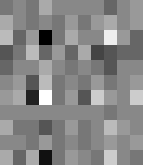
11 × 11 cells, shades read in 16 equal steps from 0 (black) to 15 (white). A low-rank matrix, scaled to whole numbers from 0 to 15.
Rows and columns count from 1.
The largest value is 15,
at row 7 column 4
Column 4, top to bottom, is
10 8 0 6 10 11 15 8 5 9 1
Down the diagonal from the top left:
7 8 9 6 8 8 5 8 11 8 7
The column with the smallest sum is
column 3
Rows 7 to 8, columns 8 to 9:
12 9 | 8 7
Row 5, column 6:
7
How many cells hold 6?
9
